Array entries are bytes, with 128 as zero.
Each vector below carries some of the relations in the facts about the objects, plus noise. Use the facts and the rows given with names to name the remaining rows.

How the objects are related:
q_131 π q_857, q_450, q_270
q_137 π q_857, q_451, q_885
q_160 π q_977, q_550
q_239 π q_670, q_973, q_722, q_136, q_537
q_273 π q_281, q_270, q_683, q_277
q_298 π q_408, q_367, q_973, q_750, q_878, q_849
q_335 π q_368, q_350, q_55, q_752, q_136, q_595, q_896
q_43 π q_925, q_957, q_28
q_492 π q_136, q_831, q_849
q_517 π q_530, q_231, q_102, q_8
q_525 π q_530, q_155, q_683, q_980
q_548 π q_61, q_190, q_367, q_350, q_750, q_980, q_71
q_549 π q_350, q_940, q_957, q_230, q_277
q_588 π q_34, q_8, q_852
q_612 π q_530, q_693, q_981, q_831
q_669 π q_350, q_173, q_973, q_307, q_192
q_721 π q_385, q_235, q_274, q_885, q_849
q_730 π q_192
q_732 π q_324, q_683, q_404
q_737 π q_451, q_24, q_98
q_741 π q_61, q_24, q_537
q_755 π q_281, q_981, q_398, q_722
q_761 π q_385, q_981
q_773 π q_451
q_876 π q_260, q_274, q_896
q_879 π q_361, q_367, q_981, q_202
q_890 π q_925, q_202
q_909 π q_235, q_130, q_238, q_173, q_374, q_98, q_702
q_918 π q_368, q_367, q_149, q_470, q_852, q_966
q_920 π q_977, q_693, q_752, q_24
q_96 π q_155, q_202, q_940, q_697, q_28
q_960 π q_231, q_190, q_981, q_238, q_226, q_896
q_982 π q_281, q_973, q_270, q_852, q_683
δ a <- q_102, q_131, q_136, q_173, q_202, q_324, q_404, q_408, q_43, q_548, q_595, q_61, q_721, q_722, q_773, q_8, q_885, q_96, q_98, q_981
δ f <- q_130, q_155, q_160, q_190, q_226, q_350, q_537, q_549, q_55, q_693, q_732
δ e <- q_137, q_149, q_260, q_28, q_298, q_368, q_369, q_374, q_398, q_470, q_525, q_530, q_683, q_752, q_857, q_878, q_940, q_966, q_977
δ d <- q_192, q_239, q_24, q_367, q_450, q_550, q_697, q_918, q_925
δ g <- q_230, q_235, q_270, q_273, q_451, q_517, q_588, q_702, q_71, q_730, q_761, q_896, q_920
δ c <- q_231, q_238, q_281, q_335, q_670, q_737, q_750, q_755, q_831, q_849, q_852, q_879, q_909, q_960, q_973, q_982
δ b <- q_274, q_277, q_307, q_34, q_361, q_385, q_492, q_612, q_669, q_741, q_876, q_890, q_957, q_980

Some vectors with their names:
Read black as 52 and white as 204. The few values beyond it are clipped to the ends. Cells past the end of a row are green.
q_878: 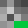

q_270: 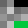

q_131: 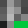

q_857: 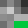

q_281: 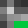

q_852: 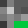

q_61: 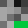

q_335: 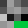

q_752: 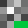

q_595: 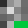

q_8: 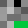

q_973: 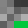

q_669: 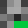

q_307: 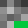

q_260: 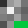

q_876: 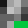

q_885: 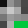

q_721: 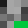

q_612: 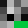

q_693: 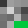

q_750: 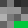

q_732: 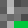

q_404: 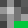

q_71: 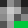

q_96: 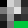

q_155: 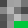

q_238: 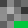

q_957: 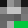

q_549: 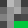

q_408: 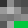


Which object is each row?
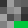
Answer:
q_909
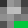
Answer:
q_367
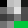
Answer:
q_890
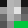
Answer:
q_925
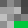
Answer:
q_24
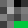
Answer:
q_982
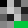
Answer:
q_981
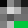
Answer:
q_361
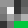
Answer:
q_683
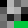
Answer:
q_960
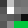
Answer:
q_525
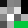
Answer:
q_451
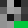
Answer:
q_755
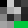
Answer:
q_761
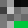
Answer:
q_273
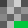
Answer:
q_350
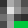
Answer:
q_588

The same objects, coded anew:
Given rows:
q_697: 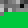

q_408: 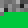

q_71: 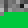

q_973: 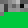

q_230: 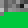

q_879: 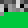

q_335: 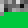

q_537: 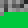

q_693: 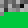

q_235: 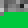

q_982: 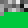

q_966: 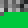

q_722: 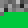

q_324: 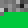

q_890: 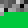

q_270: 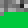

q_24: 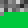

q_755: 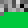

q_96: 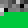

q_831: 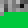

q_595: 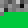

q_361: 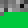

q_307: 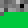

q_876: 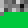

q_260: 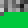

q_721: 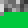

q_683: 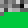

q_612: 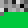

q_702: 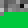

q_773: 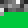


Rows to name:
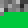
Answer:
q_885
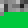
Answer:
q_849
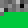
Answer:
q_173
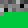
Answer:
q_202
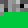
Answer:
q_852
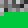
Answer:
q_160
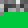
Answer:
q_239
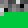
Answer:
q_43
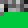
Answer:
q_298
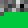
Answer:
q_669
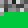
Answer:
q_920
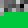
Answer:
q_549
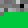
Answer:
q_277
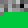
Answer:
q_281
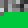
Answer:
q_857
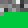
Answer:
q_131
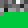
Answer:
q_741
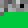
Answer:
q_385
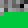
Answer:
q_155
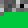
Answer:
q_730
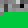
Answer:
q_670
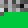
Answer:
q_530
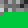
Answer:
q_550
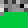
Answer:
q_517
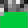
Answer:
q_737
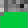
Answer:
q_896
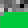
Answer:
q_925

